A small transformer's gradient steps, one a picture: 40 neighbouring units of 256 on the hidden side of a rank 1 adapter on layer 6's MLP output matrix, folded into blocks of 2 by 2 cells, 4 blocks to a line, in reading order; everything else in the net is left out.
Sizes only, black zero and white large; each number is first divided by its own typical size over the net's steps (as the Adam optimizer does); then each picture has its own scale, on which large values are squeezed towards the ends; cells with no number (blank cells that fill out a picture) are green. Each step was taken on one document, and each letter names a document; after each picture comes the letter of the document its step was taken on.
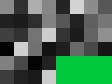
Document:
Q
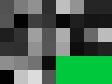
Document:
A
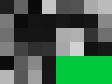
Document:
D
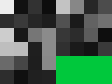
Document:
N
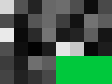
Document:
N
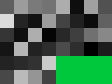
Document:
D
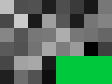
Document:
A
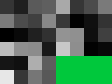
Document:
D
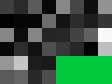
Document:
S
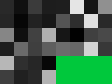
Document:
Q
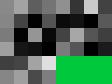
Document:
D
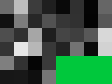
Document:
S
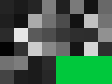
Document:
Q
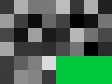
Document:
D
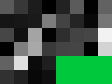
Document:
S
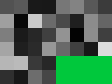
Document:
A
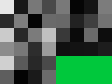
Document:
N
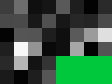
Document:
S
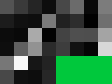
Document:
S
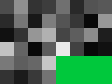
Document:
N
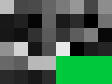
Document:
N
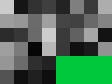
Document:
A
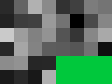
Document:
Q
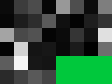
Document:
S
